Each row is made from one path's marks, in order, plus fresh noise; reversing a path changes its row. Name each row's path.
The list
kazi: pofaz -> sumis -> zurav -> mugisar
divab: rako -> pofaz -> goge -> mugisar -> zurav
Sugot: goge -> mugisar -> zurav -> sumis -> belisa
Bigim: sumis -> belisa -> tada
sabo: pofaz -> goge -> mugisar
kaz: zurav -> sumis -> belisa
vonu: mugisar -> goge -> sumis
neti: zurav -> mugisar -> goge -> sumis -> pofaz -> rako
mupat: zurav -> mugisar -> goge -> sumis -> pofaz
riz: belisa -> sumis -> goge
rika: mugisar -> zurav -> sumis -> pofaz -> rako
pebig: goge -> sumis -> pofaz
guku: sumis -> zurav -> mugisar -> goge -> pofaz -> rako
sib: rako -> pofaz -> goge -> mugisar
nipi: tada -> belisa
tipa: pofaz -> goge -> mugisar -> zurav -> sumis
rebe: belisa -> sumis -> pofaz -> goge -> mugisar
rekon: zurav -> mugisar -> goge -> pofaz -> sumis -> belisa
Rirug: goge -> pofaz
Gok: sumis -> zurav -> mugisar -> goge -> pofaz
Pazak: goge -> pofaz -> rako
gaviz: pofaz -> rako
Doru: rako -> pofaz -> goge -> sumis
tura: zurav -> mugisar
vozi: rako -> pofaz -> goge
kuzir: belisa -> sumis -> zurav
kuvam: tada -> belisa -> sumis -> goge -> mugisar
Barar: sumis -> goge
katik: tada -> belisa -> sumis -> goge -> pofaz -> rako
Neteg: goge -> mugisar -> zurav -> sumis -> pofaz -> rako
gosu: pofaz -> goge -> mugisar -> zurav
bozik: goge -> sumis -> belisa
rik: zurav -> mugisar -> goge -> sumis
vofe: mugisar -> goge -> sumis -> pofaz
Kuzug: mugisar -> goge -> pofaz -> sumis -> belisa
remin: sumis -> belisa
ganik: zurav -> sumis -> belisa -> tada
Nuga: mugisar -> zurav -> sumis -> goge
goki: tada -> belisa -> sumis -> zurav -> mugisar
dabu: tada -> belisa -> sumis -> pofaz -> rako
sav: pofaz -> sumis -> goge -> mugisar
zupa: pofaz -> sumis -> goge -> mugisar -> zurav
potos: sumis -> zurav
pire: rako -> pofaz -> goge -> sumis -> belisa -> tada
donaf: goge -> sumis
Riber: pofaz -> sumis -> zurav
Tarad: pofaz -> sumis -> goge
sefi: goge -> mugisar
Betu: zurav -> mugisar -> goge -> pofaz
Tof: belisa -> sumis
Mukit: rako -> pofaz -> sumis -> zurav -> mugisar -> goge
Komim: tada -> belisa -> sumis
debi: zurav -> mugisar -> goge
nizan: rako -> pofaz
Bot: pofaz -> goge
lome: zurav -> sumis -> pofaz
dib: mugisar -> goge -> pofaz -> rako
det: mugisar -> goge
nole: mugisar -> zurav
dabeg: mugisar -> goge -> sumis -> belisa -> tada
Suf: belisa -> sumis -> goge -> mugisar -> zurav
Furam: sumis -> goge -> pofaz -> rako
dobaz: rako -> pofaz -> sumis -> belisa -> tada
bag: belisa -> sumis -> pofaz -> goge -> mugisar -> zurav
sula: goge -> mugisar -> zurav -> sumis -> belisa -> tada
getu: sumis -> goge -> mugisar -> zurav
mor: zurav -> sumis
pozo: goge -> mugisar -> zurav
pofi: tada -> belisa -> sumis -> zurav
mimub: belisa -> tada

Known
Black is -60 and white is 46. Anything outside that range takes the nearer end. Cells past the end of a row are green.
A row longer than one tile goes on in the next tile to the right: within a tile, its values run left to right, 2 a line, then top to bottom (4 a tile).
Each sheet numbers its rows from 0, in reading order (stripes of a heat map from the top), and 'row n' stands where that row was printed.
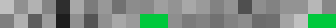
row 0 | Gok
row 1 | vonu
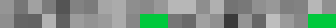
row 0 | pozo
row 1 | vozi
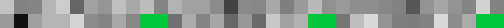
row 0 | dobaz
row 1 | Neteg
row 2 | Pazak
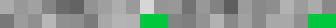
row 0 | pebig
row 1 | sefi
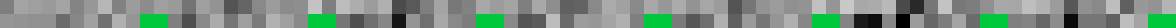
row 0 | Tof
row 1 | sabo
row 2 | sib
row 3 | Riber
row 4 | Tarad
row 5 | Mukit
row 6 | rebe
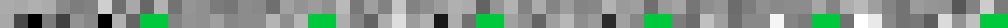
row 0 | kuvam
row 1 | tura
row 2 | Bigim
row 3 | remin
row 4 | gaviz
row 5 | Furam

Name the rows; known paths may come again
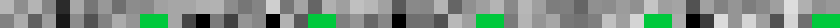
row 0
Gok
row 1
kuvam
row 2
rebe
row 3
lome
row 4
sula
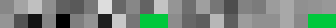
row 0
Suf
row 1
pozo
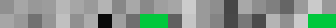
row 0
nipi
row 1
neti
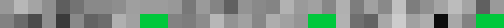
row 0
rik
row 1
sefi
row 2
Bigim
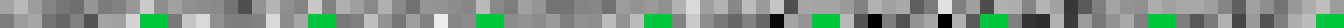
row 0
vofe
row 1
Pazak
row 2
nizan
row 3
tura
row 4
katik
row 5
goki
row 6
sav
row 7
rekon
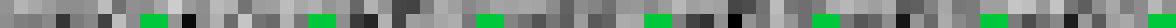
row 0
riz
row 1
pire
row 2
kazi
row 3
Nuga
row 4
divab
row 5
sib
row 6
Doru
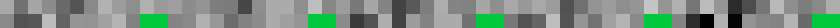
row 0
Riber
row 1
Rirug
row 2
gosu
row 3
Tarad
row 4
zupa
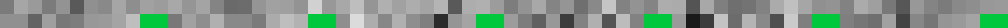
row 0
mor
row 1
pebig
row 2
dabu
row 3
kuzir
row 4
Sugot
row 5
debi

